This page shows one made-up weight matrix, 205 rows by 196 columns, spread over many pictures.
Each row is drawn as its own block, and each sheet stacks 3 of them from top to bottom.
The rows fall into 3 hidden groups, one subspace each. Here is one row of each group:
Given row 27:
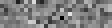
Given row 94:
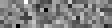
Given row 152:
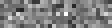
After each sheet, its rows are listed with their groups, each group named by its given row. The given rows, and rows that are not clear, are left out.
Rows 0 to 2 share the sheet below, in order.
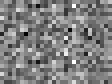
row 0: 152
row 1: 27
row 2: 152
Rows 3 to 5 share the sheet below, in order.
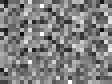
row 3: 94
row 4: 94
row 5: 94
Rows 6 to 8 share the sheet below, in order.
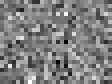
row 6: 152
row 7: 152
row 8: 27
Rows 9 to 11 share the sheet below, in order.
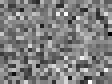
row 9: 152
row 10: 27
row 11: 27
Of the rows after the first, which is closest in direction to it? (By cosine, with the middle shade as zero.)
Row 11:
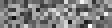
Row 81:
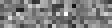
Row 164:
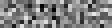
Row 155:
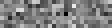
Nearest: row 155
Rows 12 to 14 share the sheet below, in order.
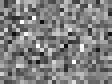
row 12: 94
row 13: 27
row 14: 152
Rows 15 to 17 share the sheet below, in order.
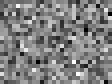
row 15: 94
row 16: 27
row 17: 152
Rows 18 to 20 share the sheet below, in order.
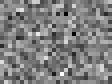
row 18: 152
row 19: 152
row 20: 27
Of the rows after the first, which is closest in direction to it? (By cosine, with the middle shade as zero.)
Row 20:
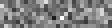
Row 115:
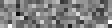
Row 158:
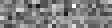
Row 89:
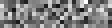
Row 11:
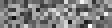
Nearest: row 89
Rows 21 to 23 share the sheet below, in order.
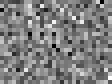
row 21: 94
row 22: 94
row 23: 94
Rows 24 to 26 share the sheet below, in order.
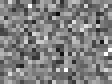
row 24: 94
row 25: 94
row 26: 152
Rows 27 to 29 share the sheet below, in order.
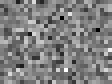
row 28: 94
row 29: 152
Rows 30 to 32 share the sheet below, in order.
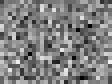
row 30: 94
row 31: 27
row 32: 27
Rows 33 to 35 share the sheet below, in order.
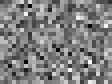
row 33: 94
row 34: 94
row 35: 27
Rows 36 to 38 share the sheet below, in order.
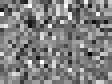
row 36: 27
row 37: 94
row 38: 94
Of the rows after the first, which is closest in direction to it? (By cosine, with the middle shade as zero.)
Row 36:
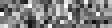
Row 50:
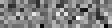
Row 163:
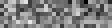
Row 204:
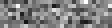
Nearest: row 204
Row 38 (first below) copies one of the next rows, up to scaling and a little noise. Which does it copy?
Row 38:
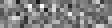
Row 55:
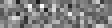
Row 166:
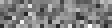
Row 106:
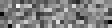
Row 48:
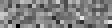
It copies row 55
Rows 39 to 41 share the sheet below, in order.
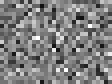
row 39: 94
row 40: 94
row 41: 152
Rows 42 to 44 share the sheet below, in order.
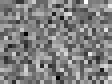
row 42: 27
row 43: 27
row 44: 94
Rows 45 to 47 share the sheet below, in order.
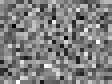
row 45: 94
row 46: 27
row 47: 94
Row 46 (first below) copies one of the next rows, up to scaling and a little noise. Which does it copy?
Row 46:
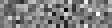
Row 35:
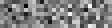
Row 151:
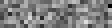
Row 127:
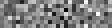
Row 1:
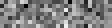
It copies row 127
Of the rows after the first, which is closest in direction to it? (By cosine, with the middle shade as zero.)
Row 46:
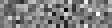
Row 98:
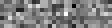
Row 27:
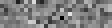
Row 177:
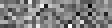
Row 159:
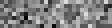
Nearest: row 27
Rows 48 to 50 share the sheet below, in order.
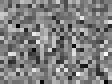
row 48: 94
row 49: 94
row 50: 152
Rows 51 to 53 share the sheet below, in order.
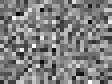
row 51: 94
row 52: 94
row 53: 94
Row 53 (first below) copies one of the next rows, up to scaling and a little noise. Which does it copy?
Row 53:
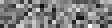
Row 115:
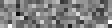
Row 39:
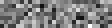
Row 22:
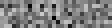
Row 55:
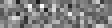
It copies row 39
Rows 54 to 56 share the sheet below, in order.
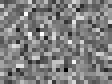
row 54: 94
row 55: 94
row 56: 152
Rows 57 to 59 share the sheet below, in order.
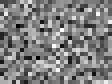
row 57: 94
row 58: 27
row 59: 94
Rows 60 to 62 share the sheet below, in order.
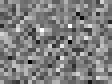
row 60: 94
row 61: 27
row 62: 94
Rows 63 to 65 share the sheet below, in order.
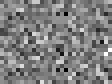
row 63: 152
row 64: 94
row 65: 152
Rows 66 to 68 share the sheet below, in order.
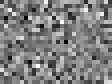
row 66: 27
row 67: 152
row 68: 94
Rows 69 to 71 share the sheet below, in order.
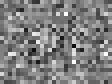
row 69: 152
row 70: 94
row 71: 152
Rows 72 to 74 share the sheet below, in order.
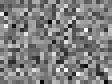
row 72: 94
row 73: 27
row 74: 152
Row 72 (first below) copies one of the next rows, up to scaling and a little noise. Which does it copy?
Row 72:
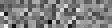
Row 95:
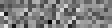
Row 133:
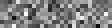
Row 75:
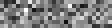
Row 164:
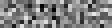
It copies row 95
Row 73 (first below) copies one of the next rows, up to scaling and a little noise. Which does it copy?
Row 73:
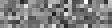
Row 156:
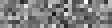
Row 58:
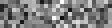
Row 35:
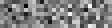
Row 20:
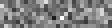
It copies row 156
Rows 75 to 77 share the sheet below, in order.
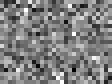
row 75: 94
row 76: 152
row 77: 94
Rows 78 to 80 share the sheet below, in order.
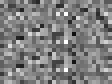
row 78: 152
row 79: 152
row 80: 152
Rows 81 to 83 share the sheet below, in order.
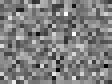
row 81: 152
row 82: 152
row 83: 94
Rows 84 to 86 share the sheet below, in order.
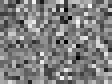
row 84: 27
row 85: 152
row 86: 27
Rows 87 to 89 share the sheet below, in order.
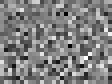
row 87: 152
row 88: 27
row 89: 27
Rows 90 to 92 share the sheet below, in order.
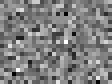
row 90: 152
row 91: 152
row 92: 94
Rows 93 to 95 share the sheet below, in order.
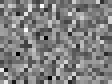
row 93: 94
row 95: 94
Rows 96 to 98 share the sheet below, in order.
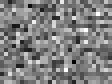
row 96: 94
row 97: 27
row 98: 152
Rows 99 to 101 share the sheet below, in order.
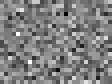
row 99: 152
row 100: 94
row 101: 94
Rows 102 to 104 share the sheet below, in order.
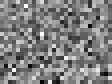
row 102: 27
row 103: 94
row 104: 27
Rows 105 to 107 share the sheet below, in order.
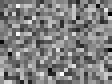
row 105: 94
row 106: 94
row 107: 27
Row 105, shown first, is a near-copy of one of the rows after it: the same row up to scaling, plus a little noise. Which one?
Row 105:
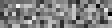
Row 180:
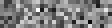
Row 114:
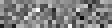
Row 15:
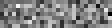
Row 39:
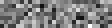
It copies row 15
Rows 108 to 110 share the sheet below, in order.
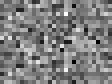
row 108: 152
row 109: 27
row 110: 152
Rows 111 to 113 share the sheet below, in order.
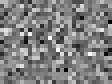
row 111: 94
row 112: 94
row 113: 152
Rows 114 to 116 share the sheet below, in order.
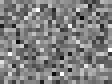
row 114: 94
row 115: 94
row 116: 27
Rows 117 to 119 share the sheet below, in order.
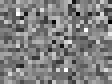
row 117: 94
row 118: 27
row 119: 152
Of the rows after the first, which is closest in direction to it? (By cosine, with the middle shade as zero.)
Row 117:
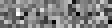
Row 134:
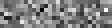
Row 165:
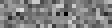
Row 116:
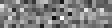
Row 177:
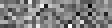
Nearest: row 177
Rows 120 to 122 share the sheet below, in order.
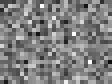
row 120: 94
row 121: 152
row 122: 27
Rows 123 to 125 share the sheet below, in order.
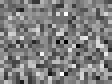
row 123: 152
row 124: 152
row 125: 27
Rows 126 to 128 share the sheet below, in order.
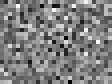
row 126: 27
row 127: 27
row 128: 94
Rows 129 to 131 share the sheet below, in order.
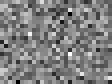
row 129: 27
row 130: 94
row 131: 94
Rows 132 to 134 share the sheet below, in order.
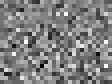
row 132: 152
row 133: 94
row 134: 94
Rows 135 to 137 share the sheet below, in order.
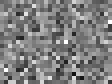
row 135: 94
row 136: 152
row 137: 94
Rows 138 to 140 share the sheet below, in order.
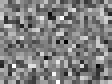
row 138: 27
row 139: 152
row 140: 27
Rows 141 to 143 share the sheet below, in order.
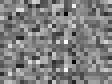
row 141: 152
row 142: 152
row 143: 152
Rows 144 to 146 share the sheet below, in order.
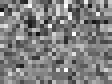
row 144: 27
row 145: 152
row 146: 152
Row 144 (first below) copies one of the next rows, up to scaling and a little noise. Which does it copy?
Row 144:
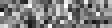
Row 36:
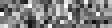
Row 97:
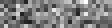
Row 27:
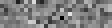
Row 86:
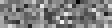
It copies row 36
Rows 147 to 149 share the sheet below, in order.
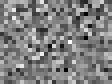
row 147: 27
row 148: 27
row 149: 152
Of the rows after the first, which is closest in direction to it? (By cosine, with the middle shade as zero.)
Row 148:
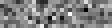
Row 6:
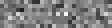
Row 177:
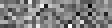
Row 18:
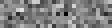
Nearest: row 6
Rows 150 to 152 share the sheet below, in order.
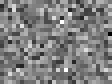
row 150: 27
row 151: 27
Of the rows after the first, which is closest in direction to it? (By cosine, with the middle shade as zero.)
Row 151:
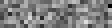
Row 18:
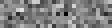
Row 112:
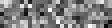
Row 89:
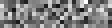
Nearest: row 18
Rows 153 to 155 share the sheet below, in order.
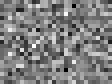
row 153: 152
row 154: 94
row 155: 152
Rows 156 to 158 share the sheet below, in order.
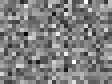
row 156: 27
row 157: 27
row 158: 152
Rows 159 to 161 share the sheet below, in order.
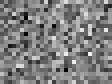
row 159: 27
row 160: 27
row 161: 152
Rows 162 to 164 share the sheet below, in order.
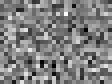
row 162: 152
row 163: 27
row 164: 94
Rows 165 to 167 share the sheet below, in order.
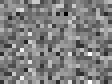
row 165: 152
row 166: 94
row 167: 94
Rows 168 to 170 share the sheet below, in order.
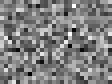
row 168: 152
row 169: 27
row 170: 94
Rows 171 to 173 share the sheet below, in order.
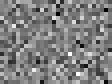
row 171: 94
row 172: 94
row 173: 152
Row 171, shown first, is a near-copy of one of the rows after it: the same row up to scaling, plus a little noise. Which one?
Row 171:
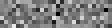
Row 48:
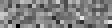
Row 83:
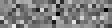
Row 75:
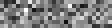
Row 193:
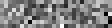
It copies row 83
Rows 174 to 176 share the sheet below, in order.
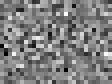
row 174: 152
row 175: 94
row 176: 152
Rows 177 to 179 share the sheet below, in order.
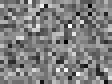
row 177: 94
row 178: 152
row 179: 152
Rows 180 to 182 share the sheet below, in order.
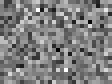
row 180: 94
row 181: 94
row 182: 152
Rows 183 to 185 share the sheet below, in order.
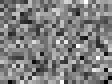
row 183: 27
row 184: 152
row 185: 94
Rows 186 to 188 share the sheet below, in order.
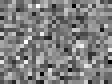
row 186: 152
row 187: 94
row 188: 27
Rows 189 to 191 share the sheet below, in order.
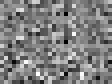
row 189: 152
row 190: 152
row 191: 27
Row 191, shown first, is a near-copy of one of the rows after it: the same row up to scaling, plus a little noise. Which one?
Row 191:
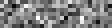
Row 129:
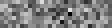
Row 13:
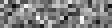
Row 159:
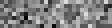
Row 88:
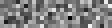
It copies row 13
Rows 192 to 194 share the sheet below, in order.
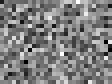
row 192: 27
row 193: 94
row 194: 27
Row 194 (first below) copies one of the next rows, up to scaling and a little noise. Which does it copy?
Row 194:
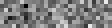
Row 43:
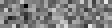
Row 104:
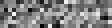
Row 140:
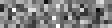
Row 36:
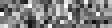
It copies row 43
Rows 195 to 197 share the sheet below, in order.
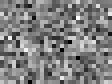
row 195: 94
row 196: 27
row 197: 27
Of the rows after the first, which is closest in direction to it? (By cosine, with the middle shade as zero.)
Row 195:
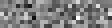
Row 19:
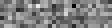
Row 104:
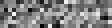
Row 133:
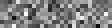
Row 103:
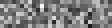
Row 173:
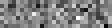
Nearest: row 133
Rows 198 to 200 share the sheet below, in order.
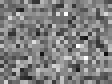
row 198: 152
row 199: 152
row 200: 27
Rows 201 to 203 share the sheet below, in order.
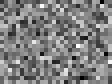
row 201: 94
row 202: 152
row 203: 27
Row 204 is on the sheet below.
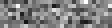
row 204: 27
